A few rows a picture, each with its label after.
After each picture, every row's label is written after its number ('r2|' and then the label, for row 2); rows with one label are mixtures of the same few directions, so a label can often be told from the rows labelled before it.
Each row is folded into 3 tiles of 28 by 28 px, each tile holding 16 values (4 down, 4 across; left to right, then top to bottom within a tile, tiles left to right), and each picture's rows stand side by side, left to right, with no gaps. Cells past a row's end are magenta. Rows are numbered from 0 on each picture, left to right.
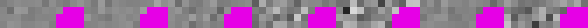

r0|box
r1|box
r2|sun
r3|sun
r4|box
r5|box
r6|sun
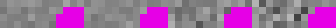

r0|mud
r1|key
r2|sun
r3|sun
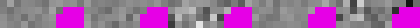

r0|sun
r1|sun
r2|sun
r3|box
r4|box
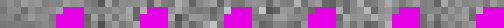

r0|mud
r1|mud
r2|key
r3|box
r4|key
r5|mud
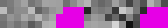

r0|key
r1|key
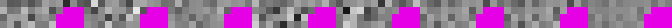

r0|mud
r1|sun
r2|sun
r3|sun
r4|box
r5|mud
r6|mud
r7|mud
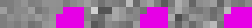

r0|key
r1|box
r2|key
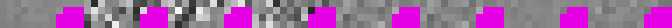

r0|mud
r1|sun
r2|box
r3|mud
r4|key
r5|key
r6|sun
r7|box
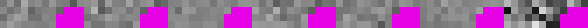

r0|box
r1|box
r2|box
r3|mud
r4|key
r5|mud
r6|key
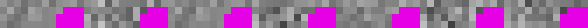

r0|box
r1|mud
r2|box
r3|sun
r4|mud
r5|sun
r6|mud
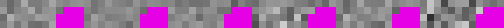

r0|key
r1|key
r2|mud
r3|sun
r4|key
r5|key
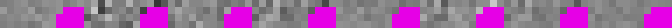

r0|key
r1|box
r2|sun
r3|box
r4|mud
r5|box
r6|box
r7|key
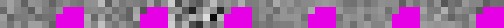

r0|key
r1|mud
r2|sun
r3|mud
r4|mud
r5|mud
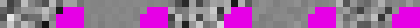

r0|key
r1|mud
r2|mud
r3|key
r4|sun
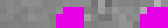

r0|mud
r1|box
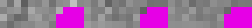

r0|box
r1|mud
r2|mud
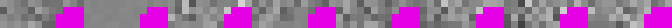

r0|key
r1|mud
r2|box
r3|box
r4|key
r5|mud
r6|mud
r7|key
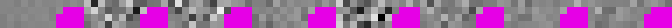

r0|mud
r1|sun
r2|sun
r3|mud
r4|sun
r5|sun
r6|box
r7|box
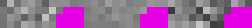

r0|sun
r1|mud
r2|key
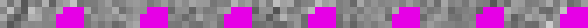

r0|box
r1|key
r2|mud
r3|mud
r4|mud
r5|box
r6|key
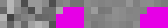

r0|key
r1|box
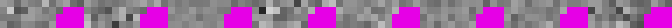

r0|box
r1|sun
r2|mud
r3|box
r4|key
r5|mud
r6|key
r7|key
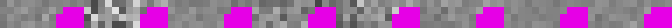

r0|sun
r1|key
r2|mud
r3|mud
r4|mud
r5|mud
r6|key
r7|key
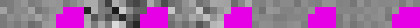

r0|key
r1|key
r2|key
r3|box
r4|mud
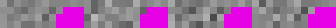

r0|sun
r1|key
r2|sun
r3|sun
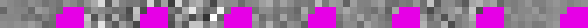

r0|key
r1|mud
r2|sun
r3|mud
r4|sun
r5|sun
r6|key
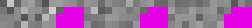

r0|sun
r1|box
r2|mud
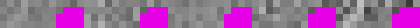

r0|box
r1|mud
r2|mud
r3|box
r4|box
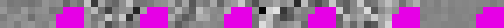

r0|mud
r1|sun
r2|box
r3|box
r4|key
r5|box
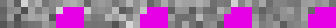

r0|mud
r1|key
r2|mud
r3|sun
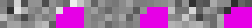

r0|box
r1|sun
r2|mud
